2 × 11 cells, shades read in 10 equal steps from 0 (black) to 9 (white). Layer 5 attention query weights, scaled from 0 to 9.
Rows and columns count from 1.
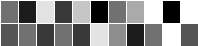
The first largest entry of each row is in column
9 10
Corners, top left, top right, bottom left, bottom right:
4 9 3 3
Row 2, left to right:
3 4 2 4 2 8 5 1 4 9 3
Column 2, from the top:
1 4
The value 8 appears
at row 1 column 3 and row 2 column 6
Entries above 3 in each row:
7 6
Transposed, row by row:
4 3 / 1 4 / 8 2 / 2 4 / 7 2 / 0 8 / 4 5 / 6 1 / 9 4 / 0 9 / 9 3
